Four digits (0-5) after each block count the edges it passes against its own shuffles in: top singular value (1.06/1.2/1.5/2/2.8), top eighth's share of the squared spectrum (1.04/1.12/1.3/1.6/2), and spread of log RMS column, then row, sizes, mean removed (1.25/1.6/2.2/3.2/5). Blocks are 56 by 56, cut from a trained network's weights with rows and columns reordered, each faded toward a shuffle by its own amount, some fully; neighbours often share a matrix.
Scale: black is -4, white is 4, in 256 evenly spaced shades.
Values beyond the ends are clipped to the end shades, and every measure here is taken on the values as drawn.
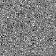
2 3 1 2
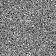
0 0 0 0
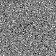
0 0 0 0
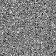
1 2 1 0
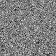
0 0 0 0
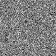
2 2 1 0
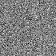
2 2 0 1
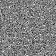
0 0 0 0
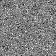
0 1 0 0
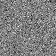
0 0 0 0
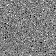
0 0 0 0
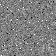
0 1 0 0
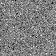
1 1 0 0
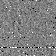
3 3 0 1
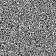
1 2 0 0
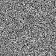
1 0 0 0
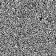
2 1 0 0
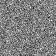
0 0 0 0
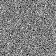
1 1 0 0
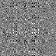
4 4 3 2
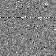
3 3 1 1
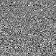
3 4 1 3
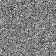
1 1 0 0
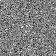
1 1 0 0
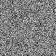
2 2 0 0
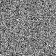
1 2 0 0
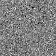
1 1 1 0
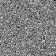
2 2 0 0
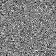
1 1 0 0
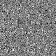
1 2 0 1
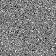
1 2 0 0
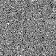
1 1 0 0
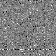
3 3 1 1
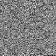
3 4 1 2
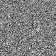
1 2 0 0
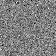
0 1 0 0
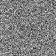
3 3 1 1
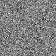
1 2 0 1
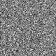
2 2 0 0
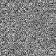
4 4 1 1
